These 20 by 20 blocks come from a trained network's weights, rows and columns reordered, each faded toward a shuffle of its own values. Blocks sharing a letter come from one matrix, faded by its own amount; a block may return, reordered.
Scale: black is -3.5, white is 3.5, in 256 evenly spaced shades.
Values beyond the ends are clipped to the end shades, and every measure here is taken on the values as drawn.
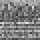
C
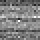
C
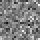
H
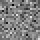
H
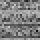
C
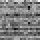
C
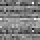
C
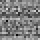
C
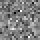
H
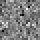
H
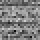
C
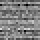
C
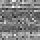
C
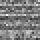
C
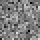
H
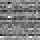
C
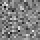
H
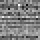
C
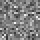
H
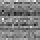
C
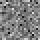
H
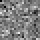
H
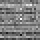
C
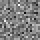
H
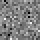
H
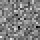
H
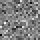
H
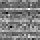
C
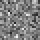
H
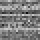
C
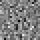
H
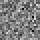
H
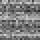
C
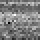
C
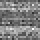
C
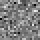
H
